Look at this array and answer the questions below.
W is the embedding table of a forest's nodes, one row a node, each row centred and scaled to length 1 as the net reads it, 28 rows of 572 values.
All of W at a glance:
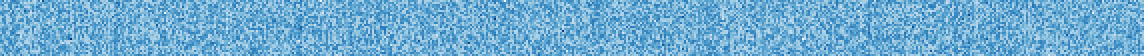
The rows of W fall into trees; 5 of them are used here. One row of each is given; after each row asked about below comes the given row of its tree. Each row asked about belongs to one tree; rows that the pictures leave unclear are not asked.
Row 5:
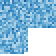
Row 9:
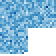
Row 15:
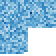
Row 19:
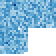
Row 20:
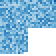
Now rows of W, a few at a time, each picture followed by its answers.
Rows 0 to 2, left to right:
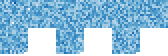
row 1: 19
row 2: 20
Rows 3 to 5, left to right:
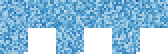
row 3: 20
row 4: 15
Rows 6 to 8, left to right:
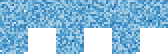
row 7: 20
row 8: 15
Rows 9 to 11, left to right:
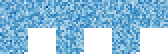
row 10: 9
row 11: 15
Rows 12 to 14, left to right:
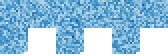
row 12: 19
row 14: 5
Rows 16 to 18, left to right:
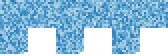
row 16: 15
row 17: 19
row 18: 19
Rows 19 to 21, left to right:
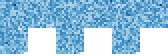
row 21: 20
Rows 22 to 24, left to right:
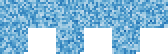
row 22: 15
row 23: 5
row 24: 5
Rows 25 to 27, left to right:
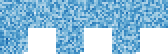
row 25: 19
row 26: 5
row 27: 20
